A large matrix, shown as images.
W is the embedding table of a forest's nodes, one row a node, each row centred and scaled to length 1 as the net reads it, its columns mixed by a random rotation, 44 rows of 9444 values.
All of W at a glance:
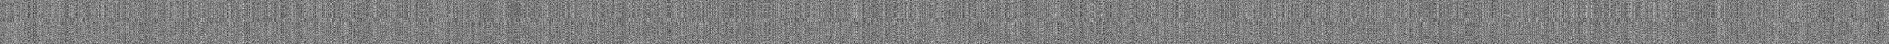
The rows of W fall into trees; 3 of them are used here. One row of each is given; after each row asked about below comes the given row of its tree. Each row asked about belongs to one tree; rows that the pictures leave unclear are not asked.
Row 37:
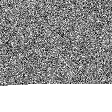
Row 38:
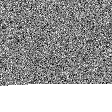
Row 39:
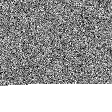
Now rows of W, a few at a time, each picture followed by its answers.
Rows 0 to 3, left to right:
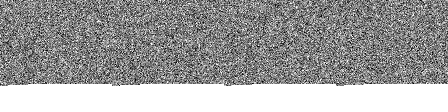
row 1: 39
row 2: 37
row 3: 38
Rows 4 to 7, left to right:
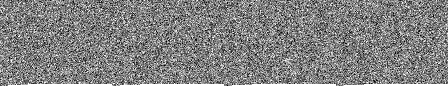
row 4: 38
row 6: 37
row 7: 37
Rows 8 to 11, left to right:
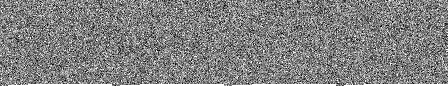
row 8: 38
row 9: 37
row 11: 38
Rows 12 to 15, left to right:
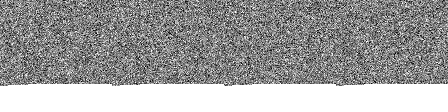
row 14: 37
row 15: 37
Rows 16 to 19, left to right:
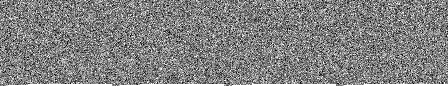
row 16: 37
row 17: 37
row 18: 38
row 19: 38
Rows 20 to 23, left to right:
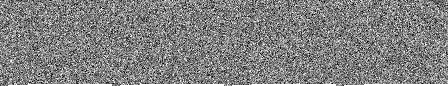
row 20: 38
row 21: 38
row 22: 39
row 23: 39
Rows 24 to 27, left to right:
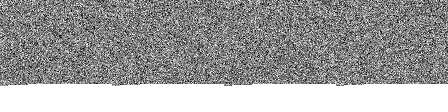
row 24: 39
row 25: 37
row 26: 39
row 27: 37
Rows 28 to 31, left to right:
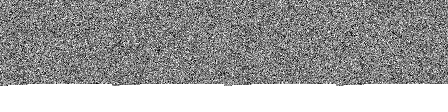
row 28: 39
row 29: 37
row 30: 39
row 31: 37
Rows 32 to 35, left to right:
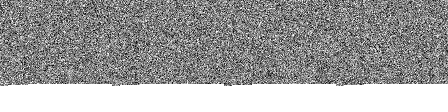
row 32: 37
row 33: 39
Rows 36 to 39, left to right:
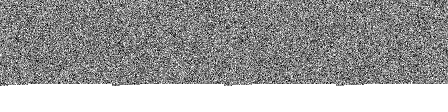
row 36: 38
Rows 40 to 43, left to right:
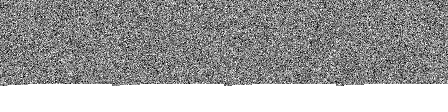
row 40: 37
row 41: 38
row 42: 38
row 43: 39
